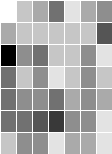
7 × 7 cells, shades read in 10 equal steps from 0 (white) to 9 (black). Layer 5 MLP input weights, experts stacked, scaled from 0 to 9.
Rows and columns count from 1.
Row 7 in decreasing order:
4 4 3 3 2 1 1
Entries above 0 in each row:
6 7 7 7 7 7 7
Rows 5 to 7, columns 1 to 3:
5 4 4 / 5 5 6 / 2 4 4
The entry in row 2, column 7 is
6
